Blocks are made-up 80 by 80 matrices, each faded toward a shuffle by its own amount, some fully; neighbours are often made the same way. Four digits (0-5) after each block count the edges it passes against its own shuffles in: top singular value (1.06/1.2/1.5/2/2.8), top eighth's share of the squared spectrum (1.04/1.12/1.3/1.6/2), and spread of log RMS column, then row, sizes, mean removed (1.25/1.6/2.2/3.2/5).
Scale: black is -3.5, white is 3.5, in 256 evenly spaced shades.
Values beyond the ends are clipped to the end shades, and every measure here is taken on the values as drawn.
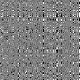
5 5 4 3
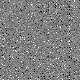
3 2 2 0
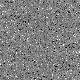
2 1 0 0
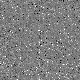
1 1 0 0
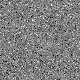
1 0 0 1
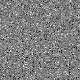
3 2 1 1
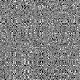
4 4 2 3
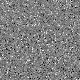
2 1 0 0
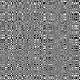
5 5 4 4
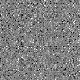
4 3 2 1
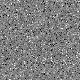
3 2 0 0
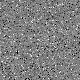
1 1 0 0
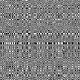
5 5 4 4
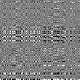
5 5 3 4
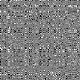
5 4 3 3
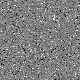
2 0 0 0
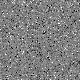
2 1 0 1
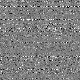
2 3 0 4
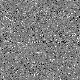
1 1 0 2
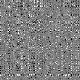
4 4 2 3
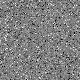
1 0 0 0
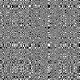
5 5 4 4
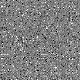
3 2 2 1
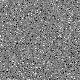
1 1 0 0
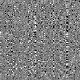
4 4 3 2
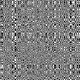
5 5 4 3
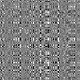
5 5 4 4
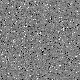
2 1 0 0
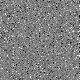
2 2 1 0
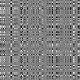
5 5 4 4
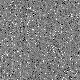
2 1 0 0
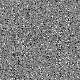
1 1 2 0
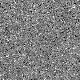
0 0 0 0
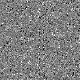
1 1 2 0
